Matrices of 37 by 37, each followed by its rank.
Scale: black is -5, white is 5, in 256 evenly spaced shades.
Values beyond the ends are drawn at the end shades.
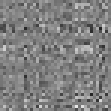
five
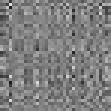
three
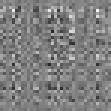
three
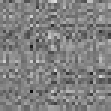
five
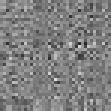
five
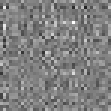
five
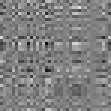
three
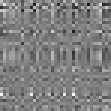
three
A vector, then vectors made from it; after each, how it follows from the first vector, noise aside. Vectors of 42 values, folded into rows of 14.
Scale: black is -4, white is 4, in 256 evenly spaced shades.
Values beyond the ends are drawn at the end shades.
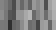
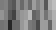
copied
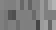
partly zeroed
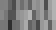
copied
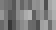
copied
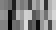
scaled up
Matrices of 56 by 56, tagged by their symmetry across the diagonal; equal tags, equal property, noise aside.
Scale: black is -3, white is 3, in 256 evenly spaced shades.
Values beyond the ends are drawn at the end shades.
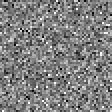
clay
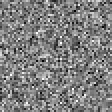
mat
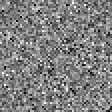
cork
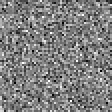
mat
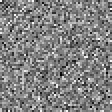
cork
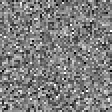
clay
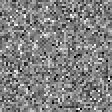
cork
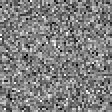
clay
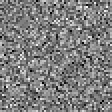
cork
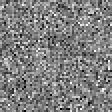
mat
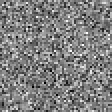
mat
